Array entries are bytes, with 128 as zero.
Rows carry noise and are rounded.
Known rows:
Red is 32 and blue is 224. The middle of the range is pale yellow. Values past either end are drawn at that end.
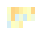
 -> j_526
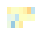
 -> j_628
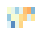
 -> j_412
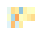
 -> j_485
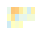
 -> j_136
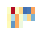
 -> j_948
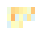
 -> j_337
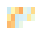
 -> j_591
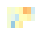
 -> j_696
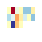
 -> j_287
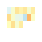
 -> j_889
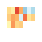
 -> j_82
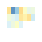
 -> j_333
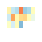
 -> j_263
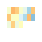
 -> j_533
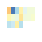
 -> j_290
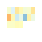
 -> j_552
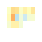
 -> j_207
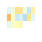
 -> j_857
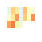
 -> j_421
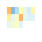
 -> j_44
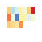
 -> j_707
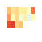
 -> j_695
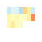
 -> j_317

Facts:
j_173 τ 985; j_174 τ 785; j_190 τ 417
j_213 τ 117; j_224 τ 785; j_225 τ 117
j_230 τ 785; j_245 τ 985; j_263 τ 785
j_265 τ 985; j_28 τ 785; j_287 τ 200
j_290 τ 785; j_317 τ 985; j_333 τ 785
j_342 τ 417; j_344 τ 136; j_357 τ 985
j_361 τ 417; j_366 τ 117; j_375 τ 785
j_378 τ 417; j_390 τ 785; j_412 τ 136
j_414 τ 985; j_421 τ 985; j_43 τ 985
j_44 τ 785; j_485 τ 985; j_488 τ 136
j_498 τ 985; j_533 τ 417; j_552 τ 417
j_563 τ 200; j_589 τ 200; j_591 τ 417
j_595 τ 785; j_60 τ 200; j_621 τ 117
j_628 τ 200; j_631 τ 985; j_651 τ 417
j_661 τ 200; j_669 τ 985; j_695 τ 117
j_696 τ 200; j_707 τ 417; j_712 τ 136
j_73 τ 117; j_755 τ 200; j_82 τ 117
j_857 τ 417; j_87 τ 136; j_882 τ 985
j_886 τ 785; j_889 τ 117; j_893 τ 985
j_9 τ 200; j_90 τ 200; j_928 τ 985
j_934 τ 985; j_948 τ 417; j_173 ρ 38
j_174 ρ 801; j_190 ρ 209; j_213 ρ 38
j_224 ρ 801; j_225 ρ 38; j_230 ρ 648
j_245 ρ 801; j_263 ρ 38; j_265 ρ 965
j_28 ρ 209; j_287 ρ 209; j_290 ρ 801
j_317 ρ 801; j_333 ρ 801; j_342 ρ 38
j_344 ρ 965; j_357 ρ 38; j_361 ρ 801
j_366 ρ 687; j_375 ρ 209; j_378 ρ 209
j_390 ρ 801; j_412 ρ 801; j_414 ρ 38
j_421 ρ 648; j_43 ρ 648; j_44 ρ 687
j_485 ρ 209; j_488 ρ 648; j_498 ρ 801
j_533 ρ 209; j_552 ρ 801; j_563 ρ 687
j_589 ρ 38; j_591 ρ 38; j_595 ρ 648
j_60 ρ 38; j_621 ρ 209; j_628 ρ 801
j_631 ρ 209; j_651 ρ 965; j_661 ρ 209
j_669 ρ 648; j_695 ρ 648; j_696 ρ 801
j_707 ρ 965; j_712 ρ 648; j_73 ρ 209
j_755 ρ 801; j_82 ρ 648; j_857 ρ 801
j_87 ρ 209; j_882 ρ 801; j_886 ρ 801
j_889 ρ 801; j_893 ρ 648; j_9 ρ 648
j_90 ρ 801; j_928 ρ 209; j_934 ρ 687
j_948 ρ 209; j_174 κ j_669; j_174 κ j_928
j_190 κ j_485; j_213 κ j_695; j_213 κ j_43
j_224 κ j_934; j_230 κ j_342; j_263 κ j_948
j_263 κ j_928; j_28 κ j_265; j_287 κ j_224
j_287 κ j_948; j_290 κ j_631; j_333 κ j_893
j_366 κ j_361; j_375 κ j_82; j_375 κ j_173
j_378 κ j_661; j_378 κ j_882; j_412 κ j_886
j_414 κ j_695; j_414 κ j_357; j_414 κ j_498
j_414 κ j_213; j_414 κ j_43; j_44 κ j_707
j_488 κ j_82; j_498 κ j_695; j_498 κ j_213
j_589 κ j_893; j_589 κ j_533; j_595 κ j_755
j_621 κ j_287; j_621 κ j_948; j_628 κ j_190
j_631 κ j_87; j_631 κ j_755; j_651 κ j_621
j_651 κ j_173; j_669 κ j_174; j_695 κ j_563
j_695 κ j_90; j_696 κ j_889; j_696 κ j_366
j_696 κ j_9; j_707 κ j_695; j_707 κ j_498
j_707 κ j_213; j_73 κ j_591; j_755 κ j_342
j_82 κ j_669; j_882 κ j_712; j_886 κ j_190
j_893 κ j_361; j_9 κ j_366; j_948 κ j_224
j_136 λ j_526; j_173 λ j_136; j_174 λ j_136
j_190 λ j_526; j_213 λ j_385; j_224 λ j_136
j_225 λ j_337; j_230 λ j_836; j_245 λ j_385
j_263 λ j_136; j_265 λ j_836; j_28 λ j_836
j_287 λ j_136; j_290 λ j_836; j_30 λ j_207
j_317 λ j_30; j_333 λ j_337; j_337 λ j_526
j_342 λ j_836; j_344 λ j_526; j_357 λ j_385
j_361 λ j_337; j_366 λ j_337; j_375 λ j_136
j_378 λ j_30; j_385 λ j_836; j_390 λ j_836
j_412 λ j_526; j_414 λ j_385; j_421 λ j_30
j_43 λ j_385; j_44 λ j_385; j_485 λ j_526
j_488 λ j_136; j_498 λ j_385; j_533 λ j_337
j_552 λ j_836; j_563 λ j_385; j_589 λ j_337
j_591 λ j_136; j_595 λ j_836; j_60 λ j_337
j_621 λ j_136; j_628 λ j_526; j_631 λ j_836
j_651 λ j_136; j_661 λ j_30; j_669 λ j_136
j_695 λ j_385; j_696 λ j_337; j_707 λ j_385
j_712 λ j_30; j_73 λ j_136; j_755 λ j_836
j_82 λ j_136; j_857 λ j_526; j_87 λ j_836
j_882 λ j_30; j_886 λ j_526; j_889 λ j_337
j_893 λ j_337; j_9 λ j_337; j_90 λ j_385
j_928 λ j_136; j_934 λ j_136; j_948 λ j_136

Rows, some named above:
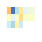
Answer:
j_290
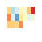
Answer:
j_707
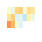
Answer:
j_342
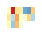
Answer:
j_621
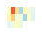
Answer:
j_661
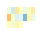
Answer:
j_552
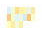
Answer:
j_889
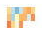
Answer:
j_498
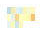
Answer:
j_934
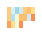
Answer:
j_498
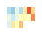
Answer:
j_265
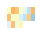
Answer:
j_533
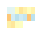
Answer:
j_361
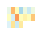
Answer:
j_928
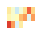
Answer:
j_414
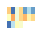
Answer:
j_174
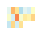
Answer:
j_928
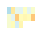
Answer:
j_934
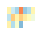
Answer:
j_263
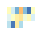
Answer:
j_224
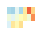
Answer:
j_265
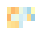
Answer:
j_378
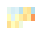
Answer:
j_882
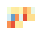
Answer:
j_893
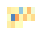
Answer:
j_631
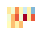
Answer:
j_669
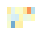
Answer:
j_755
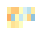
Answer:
j_190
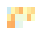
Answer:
j_225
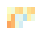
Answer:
j_342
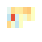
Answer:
j_60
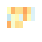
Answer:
j_9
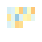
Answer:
j_651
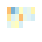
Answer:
j_44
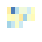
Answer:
j_390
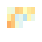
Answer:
j_342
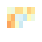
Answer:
j_342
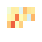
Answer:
j_43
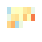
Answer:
j_173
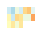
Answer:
j_245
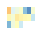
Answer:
j_375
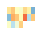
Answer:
j_488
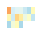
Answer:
j_28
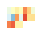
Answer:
j_893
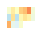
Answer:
j_589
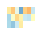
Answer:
j_87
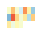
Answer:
j_712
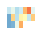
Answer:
j_344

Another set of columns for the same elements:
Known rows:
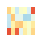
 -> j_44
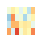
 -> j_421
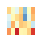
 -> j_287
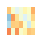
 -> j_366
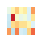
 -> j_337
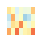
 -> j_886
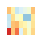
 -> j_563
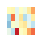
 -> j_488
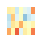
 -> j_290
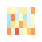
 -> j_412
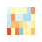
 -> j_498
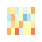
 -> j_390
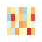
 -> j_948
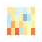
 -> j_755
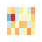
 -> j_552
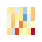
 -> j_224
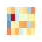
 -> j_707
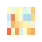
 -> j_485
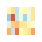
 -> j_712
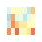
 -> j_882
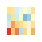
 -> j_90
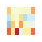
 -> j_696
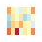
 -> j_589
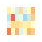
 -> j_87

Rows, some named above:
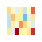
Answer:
j_263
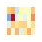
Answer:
j_342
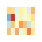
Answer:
j_857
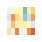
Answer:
j_928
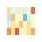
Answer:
j_28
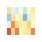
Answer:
j_661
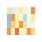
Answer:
j_73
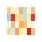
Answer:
j_948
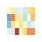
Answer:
j_82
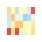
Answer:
j_44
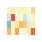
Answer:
j_344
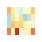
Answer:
j_60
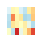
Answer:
j_669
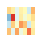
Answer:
j_857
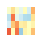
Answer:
j_357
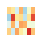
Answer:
j_948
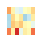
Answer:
j_60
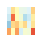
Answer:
j_265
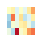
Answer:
j_488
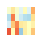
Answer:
j_357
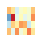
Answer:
j_591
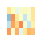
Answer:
j_889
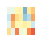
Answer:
j_928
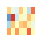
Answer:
j_378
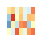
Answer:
j_651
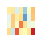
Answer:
j_224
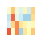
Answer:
j_43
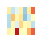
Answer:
j_375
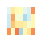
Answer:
j_245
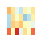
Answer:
j_9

